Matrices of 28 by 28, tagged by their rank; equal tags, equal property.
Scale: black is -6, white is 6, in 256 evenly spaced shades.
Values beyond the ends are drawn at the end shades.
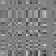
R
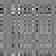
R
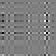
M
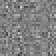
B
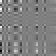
M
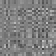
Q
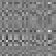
R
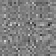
B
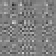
Q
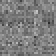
B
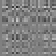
R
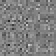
B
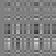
M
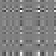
M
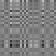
M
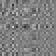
Q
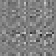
Q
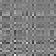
R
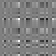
M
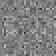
B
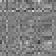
Q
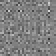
B
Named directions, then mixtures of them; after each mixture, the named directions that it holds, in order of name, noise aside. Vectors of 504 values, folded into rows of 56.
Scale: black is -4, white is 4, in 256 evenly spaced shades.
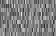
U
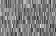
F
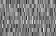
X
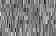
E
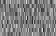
X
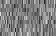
E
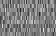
U, X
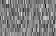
E, U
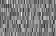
U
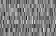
X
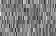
E, F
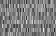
U, X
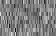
E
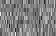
E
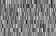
F, X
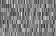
U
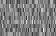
X
